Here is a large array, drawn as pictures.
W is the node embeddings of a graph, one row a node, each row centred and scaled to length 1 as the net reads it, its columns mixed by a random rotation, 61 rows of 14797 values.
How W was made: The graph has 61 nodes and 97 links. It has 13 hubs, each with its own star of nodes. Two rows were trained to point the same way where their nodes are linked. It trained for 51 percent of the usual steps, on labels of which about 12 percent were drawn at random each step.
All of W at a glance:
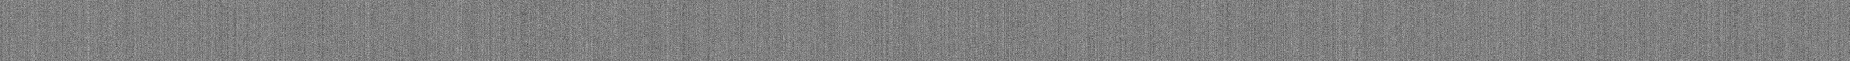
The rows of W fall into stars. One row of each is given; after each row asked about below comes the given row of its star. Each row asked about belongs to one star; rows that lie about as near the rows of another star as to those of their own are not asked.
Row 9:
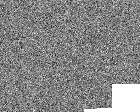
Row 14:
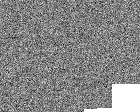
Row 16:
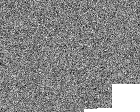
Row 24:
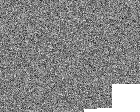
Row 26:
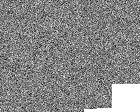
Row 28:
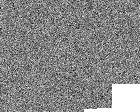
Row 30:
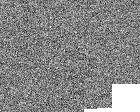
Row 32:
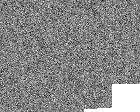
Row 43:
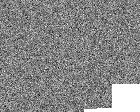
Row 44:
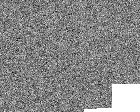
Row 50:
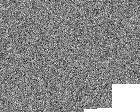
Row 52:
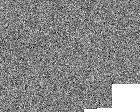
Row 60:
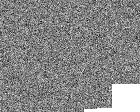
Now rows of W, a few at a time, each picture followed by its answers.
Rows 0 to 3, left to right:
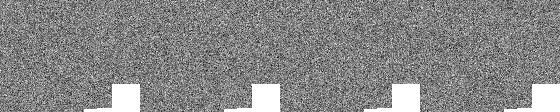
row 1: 30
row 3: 28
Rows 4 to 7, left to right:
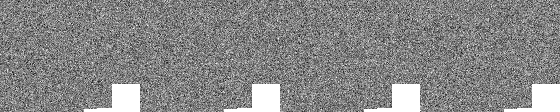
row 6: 9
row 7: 14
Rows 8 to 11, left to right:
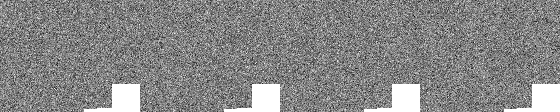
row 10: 16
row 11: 26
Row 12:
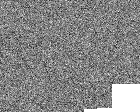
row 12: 24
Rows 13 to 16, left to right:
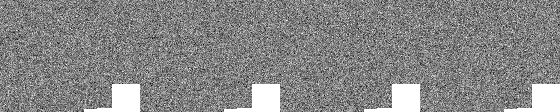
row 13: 9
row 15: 43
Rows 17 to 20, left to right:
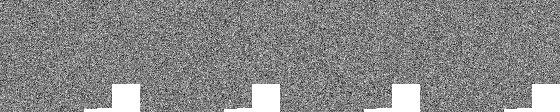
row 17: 50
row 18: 32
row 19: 50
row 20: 14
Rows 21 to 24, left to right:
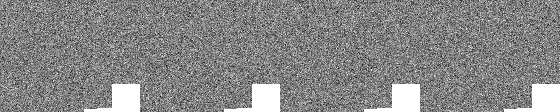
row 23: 30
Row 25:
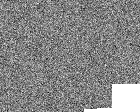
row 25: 26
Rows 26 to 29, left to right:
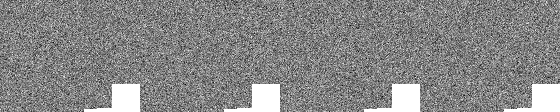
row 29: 32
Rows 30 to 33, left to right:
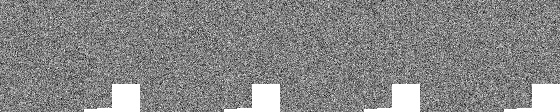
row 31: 52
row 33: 44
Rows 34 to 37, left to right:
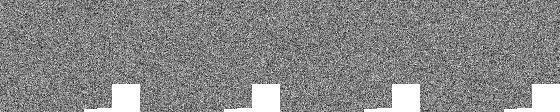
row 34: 32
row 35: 26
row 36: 52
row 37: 24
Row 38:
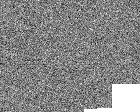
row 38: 16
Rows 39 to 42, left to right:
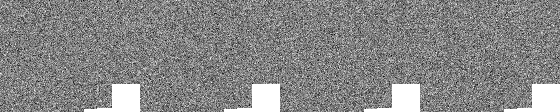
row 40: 60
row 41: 43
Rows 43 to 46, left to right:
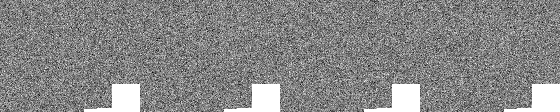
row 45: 9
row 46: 44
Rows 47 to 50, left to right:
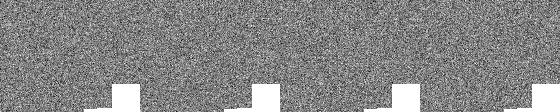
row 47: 50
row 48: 32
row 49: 50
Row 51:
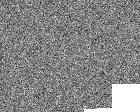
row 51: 14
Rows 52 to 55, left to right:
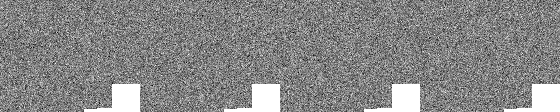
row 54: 60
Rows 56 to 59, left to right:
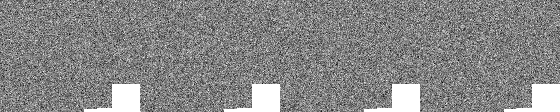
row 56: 24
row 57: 9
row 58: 24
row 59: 60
